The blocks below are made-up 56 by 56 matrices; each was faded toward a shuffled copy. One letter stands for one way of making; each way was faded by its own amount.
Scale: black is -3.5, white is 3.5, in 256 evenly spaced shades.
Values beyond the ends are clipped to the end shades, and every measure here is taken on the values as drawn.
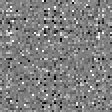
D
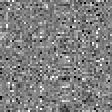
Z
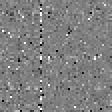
D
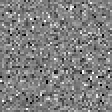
Z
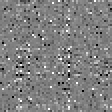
D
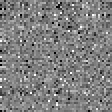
Z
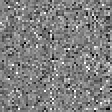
Z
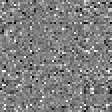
Z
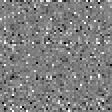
D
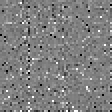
D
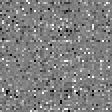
D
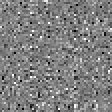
Z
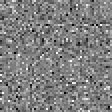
Z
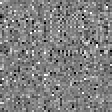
Z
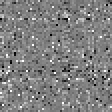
D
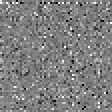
D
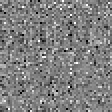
Z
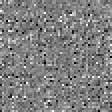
Z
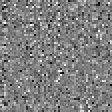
Z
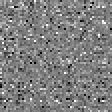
Z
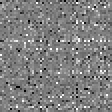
D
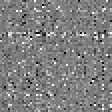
D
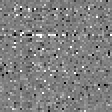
D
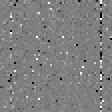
D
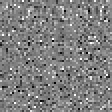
Z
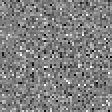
Z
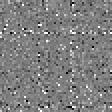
D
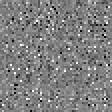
D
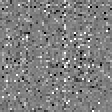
D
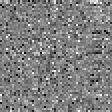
Z
